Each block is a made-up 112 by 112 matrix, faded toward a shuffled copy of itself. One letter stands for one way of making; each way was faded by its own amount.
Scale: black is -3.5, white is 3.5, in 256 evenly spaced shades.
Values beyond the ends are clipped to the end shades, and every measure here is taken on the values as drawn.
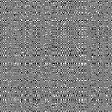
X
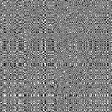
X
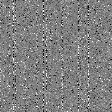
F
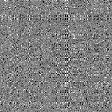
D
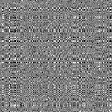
X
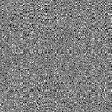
D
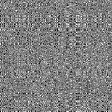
D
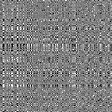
X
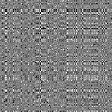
X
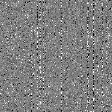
F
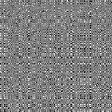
X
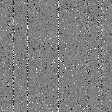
F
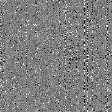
F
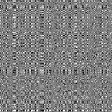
X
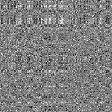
D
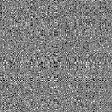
D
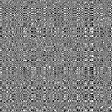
X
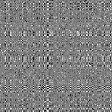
X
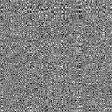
D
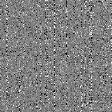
F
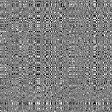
X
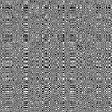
X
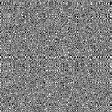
D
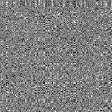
D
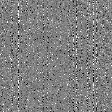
F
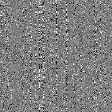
F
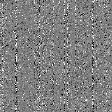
F
